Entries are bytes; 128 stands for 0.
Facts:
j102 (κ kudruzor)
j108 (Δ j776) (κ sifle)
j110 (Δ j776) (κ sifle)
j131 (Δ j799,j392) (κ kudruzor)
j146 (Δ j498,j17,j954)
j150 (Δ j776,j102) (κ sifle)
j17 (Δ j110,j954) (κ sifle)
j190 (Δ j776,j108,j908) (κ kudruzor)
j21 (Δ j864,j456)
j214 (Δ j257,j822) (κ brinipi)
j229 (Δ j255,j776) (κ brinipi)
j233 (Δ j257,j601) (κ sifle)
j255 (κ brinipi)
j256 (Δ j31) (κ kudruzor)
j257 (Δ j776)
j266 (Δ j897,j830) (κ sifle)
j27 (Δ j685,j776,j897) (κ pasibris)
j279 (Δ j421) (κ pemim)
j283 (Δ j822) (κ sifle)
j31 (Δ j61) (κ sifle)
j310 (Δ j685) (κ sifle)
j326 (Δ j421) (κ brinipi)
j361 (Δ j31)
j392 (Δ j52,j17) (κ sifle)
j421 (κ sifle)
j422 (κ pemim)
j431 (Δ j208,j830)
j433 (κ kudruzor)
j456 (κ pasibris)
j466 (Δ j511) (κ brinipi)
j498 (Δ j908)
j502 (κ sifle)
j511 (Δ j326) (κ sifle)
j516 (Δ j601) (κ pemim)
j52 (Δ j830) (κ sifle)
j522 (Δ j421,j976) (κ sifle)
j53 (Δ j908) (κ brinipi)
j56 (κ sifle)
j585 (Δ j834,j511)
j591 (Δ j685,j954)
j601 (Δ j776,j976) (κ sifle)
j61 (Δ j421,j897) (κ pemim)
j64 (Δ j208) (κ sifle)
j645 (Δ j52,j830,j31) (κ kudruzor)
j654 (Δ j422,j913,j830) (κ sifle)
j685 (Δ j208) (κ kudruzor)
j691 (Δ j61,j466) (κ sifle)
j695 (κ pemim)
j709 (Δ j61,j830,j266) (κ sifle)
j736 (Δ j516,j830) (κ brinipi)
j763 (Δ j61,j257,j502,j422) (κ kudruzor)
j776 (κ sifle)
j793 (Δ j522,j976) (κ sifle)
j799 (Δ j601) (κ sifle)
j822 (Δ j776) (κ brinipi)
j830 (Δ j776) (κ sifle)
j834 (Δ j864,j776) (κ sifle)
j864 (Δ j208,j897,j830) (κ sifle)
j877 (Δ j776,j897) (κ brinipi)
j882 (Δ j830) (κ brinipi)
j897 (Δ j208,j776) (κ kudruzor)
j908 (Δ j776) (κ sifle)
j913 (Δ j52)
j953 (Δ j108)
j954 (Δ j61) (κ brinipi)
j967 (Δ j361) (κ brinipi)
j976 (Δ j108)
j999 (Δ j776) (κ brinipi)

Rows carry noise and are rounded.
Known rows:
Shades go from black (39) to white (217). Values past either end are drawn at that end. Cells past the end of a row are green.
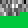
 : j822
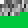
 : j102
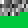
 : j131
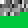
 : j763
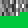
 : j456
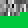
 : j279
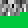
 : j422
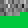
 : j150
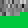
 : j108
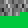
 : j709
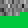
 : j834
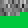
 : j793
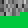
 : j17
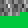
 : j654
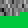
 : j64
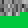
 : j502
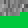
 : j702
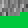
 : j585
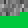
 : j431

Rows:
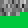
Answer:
j522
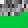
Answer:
j433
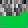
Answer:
j736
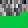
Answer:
j882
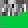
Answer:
j516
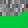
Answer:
j146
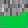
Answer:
j976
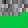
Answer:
j208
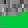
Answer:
j913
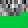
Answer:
j954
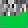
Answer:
j61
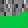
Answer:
j392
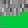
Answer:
j257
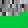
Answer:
j776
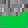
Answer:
j498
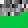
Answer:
j645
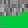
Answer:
j953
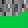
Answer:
j52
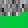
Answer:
j511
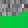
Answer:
j361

